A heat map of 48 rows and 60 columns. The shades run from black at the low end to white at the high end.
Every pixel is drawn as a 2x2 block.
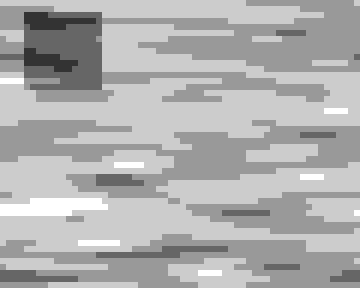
The grain runs across in streaks. In the top left lies a patch that is lower than the rest. On average the colour sits 70% of the way up the scale. The ninth with the lowest average is the top left. Neither half mirrors the other.
